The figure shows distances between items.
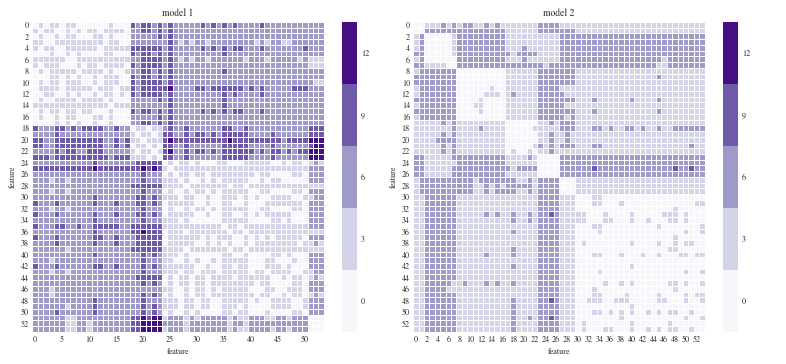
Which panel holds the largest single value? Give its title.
model 1
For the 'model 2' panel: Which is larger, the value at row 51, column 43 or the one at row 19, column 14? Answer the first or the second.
the second
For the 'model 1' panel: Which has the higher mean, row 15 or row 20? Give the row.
20
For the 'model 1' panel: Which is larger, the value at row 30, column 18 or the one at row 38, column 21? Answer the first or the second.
the second
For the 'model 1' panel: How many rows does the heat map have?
54
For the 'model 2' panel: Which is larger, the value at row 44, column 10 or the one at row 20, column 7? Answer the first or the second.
the second
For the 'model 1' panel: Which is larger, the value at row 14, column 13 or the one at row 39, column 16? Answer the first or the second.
the second
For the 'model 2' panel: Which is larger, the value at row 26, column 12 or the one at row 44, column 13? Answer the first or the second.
the first
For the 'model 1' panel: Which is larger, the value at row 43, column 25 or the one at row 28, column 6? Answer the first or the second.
the second
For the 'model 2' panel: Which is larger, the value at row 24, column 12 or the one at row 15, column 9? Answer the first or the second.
the first
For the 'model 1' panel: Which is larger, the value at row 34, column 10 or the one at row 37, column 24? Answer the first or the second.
the first
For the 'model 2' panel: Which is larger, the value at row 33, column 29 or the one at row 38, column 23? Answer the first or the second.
the second
